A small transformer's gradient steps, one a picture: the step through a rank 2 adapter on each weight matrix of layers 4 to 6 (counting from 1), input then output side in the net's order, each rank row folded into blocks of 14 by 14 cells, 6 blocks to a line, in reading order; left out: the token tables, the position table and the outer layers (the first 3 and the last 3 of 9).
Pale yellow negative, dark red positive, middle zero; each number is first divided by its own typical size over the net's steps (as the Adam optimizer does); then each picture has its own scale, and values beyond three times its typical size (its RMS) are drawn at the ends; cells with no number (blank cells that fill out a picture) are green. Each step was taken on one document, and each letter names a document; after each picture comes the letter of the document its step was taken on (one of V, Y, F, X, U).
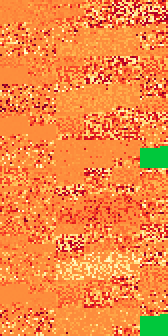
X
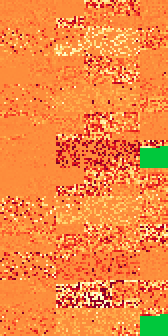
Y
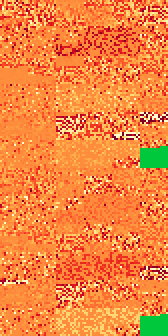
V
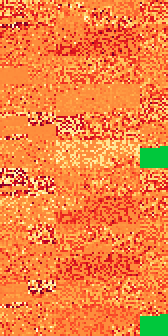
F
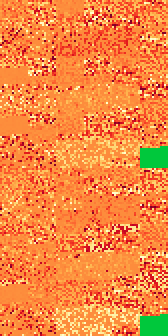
X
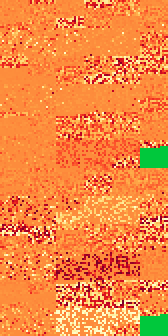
Y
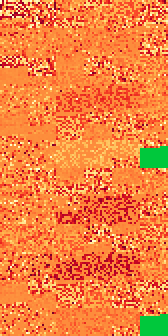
V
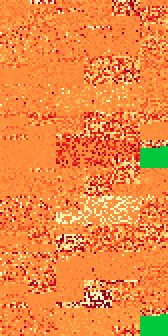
Y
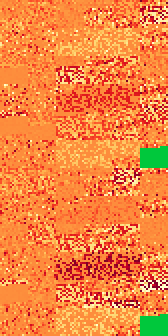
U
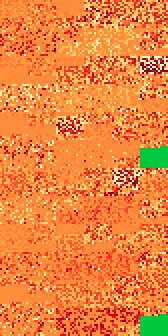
U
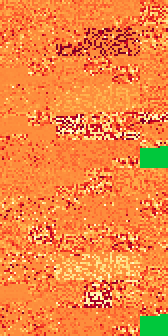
V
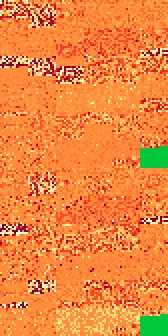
V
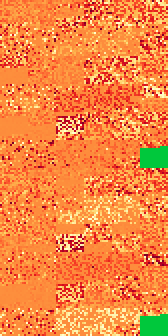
U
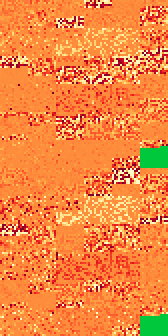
Y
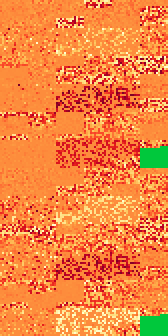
Y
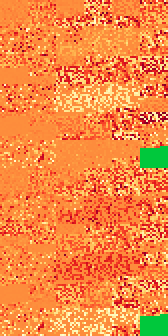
U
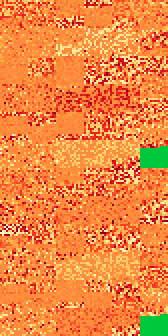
F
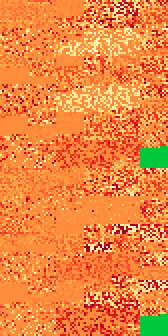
X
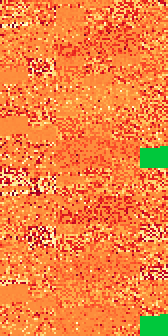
X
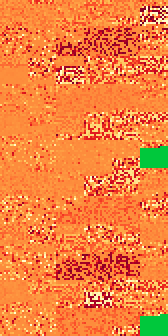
V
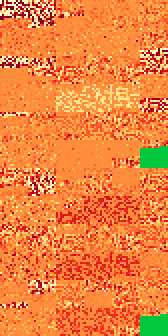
F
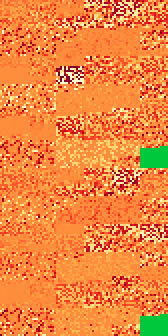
X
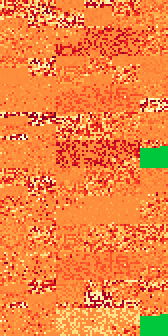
Y
